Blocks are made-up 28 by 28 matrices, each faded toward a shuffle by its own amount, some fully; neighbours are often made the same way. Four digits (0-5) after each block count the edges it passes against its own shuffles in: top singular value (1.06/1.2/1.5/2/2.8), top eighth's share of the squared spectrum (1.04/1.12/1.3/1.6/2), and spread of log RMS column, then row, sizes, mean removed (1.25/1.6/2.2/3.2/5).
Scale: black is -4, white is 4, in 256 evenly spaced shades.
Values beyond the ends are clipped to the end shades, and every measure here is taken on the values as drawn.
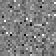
2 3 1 0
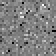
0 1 0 0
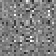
3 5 2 2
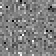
2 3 1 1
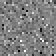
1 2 0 0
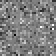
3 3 1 0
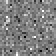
2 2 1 0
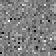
1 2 0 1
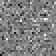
2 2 0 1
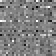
3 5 1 3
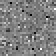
0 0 0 0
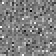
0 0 0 0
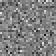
1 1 0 0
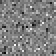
0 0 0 0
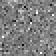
1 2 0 0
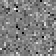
1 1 1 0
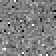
0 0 0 0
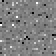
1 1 0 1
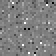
0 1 0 0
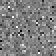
0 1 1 0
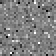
0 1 0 0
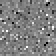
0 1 0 0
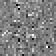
2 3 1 0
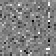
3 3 1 0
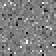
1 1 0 0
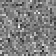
0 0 0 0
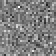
0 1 0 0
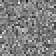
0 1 0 0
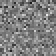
0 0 0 1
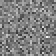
2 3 1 0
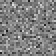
1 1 0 0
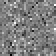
0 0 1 0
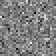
0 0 1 0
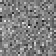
0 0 1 0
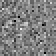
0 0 1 0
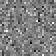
2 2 1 1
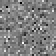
2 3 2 0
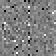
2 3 1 0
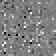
2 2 1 0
